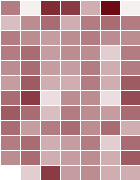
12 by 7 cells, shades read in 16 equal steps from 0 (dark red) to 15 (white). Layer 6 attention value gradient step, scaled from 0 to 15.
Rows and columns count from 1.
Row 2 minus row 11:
3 2 -4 1 -1 -4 2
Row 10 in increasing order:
6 6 7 7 9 10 12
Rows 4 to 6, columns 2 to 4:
6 9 8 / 6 9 9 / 5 10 10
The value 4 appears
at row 7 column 7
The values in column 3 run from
2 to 13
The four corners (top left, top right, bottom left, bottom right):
7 14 15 10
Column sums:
96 89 99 96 93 106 89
